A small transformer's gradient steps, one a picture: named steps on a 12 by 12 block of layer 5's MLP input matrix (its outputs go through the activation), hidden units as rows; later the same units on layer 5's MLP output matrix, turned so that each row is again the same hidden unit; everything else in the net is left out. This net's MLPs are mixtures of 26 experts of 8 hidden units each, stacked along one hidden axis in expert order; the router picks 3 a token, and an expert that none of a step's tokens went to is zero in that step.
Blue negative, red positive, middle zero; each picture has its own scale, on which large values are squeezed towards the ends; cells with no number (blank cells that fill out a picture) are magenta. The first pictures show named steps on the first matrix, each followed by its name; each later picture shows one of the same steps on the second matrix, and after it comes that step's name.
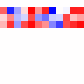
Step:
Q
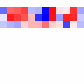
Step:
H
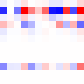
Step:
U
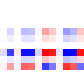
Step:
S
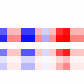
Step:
S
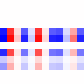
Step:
S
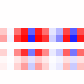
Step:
S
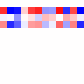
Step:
Q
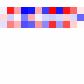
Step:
Q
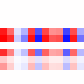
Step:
S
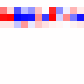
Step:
H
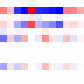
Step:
U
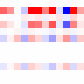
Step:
U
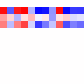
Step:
Q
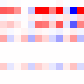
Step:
U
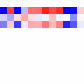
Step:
Q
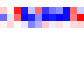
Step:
H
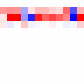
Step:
H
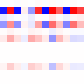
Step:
U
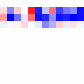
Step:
H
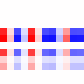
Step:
S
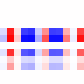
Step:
S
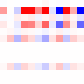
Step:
U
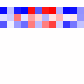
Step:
Q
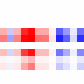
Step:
S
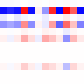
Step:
U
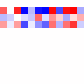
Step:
Q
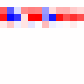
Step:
H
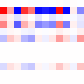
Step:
U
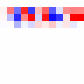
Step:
H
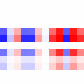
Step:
S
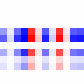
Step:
S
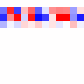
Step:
H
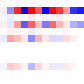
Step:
U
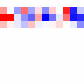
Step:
H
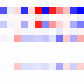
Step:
U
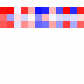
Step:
Q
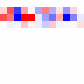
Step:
H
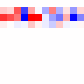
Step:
H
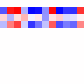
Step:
Q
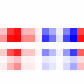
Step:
S
